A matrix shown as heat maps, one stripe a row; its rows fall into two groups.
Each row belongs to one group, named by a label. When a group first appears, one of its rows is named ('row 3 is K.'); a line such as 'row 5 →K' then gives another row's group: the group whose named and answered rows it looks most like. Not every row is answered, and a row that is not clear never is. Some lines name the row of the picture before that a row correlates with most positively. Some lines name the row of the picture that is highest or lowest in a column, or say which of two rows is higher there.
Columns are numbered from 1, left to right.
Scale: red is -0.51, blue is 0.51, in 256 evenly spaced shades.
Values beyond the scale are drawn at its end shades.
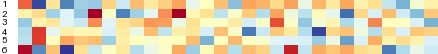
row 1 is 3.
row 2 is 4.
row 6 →3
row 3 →4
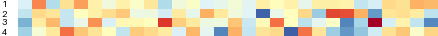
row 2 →3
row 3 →4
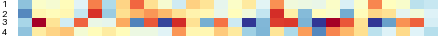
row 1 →4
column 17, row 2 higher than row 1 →Yes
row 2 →4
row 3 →3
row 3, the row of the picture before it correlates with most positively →2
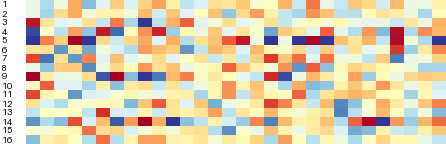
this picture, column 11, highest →14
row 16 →4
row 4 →4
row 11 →3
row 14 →4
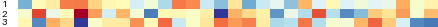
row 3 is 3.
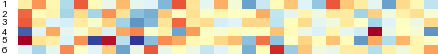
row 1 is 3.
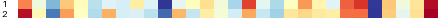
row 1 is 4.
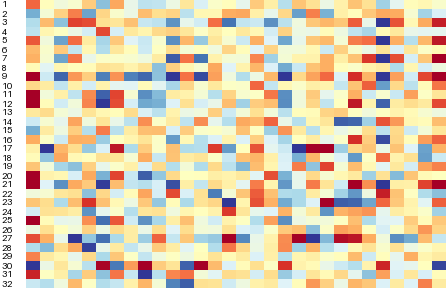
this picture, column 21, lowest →17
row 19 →3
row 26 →3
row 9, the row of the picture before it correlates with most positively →2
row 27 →3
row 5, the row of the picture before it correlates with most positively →2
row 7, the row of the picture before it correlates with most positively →2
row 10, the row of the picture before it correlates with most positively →1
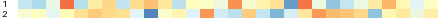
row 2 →3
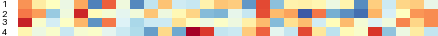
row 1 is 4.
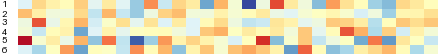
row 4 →3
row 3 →3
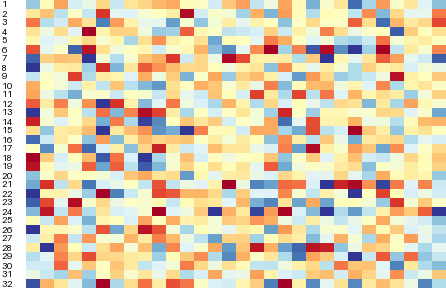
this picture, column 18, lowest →6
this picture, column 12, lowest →2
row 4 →3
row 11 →3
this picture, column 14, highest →24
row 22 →4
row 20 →4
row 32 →4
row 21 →3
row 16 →4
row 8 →4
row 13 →4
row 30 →3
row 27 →4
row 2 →4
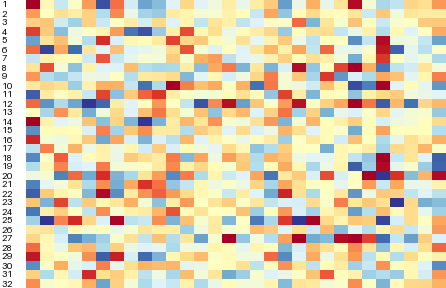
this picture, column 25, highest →10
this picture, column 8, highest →4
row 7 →4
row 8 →3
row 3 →3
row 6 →3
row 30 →4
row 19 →4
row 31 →3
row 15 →4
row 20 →4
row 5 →4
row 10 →4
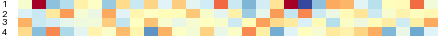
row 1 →3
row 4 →3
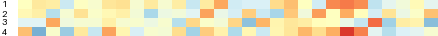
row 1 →3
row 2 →3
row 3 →4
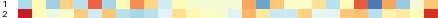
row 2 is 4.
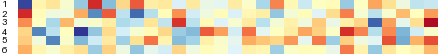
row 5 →3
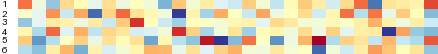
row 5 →3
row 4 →3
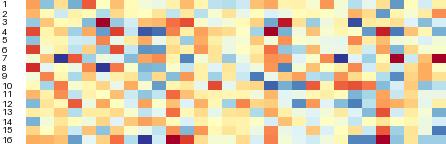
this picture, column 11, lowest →16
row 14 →4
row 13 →4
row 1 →3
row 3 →4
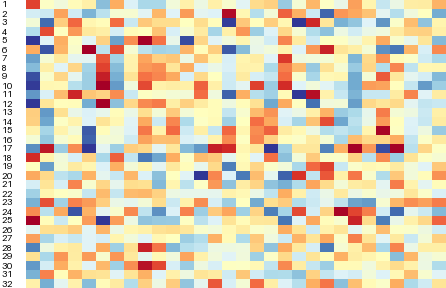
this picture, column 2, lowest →17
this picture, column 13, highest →20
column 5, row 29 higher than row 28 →No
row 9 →4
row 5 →4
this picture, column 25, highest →23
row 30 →4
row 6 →3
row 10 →4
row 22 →4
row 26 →4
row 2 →3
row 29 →3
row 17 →3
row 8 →4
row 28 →4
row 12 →4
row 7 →4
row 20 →3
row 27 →3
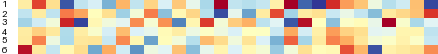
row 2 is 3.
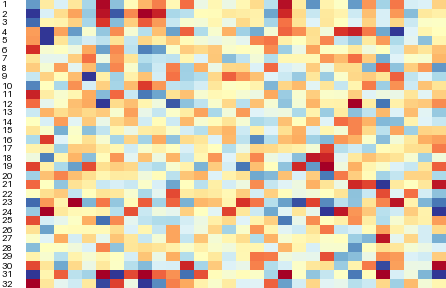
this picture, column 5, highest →9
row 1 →4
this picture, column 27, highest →4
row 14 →3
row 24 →3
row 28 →4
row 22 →4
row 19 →3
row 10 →4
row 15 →3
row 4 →3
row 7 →3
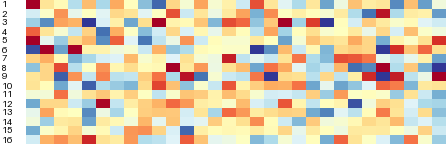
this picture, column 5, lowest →16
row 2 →4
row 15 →4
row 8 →4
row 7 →3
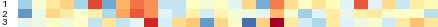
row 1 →4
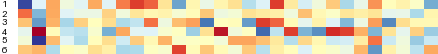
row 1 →4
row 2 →3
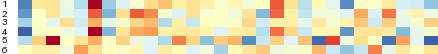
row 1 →4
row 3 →4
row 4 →4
